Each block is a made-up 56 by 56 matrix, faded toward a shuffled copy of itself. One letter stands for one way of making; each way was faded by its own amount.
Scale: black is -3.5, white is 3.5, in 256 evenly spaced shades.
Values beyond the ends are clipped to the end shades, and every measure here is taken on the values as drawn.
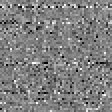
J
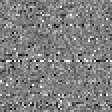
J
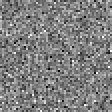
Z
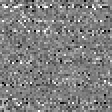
J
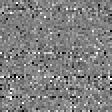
J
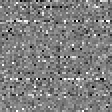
J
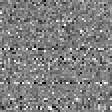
J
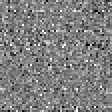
J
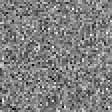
Z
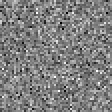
Z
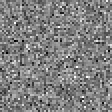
Z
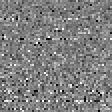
J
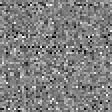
J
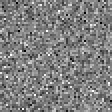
Z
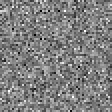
Z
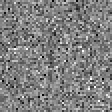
Z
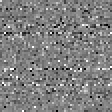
J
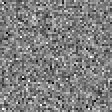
Z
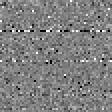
J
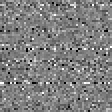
J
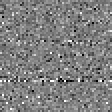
J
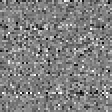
J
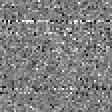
J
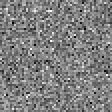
Z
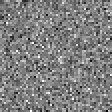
Z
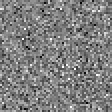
Z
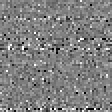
J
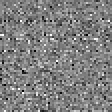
J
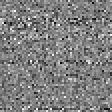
J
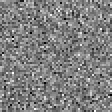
Z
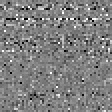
J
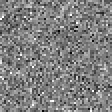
Z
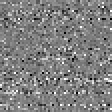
J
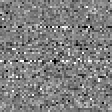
J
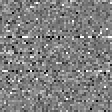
J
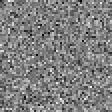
Z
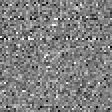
J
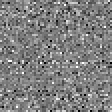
J
